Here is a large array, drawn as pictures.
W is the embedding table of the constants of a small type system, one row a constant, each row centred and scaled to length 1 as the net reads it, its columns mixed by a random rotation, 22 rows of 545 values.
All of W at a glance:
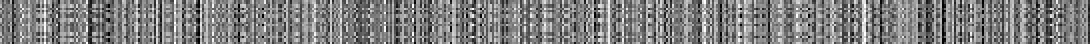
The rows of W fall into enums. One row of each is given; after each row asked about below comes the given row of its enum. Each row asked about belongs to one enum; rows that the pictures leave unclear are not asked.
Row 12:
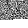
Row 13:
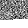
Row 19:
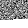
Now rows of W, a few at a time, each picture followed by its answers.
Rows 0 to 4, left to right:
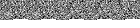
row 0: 13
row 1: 13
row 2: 19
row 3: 19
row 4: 12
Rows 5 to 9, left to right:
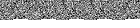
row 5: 19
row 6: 13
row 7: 12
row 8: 12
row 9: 19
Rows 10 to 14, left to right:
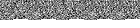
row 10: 19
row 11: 13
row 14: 13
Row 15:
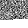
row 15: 13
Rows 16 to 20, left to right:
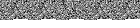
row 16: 19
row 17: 19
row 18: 12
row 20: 19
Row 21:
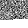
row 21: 13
